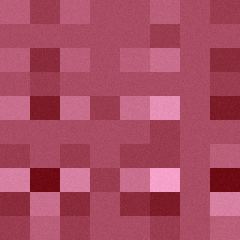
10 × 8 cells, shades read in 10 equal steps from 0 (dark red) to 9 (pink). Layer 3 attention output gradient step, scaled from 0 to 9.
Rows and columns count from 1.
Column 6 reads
5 3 6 4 8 3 3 9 1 3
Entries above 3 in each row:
6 7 6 6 5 7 4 5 4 5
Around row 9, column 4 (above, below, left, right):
3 4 2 2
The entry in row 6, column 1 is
4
